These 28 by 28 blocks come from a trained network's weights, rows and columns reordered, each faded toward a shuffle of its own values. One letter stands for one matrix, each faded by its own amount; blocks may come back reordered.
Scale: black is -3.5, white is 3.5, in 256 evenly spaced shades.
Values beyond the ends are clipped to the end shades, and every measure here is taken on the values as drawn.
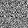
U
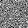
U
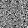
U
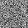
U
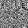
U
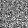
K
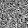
U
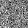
K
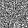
K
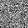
U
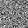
U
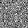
U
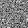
U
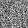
K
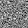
U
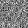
U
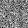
K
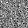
K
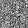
K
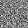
U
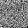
U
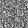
K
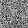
K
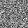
U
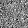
K
